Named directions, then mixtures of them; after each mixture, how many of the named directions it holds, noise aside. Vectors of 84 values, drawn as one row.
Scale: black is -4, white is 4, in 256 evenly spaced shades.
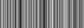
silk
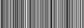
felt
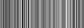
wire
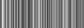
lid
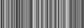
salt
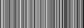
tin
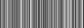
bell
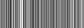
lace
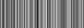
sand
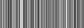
three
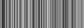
one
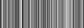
three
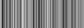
one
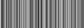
three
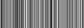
two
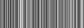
two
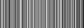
two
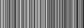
one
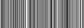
one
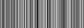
one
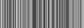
one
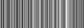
two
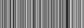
two
